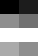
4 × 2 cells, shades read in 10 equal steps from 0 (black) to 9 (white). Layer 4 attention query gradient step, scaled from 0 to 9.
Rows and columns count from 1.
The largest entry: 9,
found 2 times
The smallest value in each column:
0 1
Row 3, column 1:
9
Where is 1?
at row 1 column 2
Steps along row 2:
down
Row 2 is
5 4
